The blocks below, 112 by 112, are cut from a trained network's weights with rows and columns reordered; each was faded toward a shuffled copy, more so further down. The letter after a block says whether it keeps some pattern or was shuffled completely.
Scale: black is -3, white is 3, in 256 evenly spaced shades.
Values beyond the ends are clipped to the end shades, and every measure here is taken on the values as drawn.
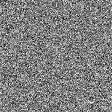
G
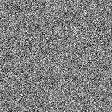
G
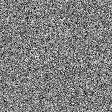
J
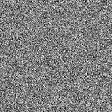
G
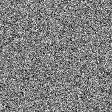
J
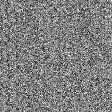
G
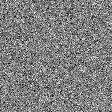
J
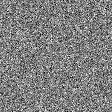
J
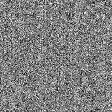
G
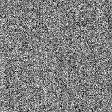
G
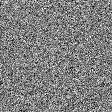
J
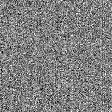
G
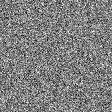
J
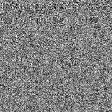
G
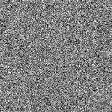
G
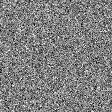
J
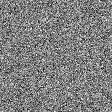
J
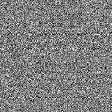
G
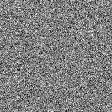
G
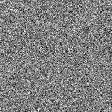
G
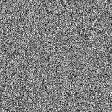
G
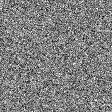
J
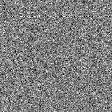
G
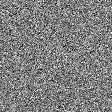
J
